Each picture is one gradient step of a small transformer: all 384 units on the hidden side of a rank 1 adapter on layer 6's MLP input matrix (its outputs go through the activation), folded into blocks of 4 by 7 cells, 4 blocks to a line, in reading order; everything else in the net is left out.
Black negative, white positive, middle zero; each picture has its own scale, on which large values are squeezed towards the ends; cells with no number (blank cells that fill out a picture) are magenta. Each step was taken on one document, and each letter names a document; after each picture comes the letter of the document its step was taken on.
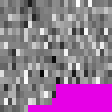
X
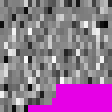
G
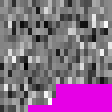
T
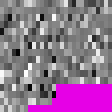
X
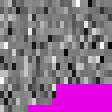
X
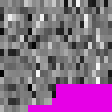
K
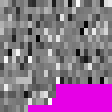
T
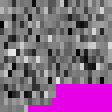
T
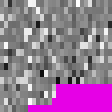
X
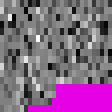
G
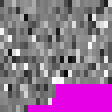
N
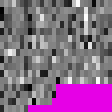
K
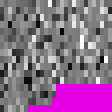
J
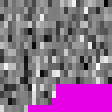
K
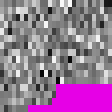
N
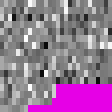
X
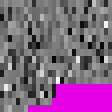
J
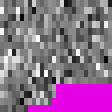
N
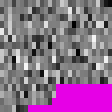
N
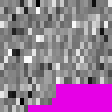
G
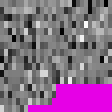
K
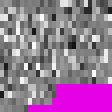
K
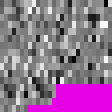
N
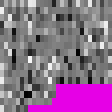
T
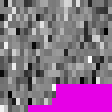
X
